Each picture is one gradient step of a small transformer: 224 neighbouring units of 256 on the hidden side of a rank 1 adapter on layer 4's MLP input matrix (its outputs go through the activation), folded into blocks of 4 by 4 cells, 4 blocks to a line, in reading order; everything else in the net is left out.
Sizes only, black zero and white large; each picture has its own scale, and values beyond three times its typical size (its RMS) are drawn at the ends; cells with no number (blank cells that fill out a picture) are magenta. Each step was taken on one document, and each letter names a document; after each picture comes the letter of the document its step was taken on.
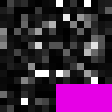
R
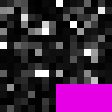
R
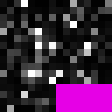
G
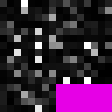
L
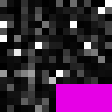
G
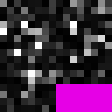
G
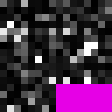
L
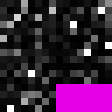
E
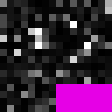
G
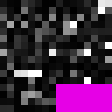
E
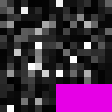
G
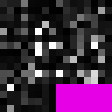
R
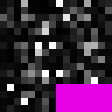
R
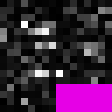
R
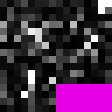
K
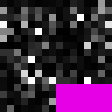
G
